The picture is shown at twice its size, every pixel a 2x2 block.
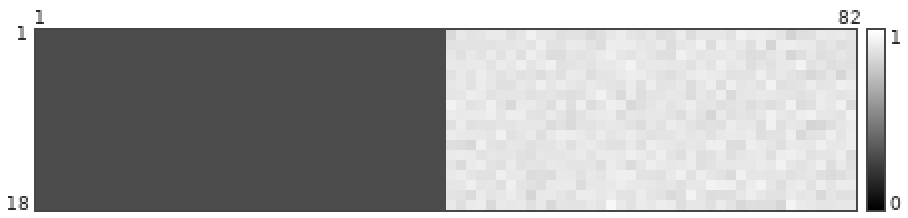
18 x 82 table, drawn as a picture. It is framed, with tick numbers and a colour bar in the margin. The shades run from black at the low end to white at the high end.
The table splits into one row of 2 panels. Panel 1,1: low, flat. Panel 1,2: very high, fine-grained, faint in contrast.
